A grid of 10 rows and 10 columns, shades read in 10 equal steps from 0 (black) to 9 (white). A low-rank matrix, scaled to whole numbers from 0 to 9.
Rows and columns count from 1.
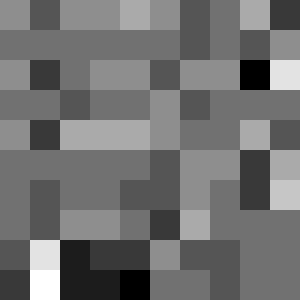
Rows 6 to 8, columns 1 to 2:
4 4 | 4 3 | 4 3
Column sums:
40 42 37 40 38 39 41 40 35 47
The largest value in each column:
5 9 6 6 6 5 6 5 6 8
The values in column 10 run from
2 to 8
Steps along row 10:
up down same down up same down up same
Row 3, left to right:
5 2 4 5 5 3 5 5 0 8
